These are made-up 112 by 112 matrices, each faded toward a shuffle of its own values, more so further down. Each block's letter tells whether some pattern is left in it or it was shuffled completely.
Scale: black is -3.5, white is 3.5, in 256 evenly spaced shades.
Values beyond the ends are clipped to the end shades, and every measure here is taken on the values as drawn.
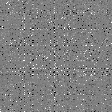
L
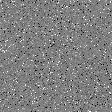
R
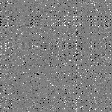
L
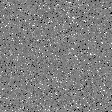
R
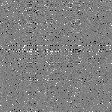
L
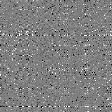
L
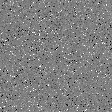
R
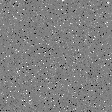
R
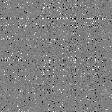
L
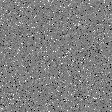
R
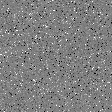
R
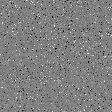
R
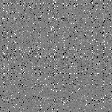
L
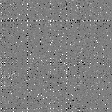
L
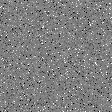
R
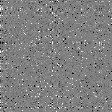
L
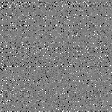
L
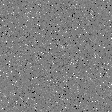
R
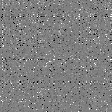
L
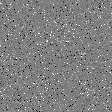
R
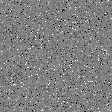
R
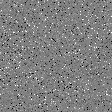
R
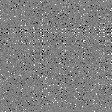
L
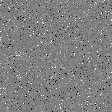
R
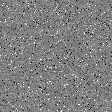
R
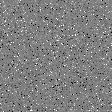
R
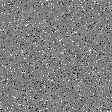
R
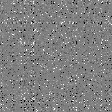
L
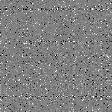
L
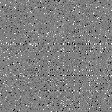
L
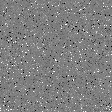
R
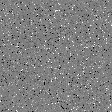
R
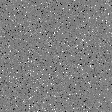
R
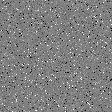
R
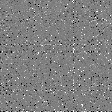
L
